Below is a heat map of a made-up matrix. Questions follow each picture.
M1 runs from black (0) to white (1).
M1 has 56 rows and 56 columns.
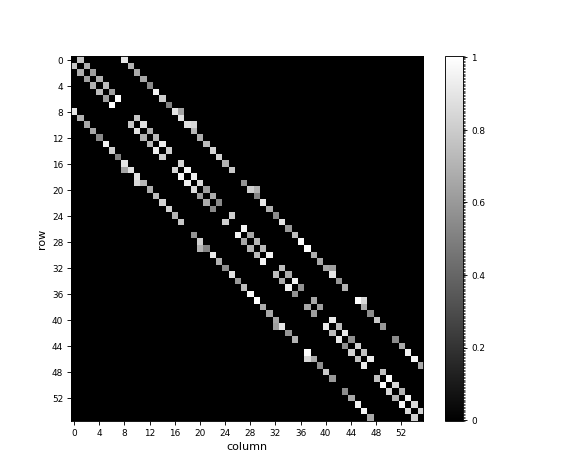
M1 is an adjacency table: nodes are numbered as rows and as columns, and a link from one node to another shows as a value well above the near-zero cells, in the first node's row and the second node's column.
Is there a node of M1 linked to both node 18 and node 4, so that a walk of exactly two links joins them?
no
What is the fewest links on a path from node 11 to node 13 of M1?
2
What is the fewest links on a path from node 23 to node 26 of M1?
6
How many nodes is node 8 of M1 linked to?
3
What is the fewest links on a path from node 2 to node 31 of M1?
6
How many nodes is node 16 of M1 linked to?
3
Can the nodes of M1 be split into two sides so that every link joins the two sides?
no
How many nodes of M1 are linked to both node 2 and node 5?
0
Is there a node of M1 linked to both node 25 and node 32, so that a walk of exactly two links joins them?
yes
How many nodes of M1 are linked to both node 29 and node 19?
1
